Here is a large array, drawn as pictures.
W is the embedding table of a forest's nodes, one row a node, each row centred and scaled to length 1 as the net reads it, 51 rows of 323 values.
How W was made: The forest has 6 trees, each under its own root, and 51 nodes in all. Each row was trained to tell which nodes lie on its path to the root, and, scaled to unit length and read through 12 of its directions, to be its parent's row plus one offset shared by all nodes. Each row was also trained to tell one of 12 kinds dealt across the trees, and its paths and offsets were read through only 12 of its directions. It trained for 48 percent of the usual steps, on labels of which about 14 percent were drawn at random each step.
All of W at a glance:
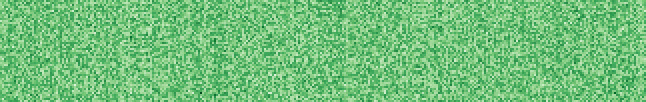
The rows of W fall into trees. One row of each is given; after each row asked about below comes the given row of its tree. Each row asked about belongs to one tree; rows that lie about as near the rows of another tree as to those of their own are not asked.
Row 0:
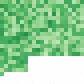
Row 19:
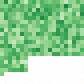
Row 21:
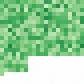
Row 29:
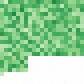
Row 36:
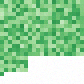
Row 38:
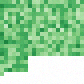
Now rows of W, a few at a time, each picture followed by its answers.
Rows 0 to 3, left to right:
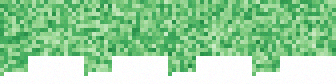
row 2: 38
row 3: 29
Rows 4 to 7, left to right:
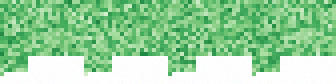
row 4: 0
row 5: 19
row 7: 0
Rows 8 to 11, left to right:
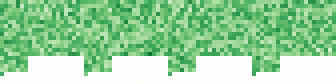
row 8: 36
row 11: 19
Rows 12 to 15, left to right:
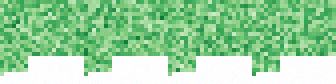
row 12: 29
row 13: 36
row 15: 36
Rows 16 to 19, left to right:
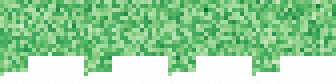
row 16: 29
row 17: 19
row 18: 21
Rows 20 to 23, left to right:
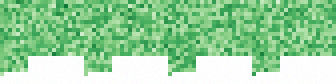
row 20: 29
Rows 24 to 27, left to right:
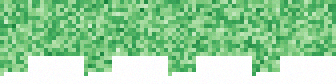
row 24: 36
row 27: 19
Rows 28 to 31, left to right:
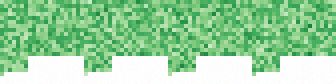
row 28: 36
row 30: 29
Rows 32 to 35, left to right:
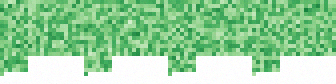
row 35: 29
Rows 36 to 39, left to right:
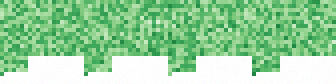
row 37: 36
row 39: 29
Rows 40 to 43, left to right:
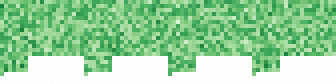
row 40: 38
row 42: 0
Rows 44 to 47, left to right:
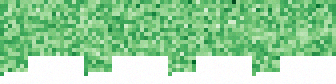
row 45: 36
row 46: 36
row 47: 19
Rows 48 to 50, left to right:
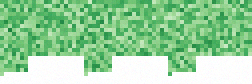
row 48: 21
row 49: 29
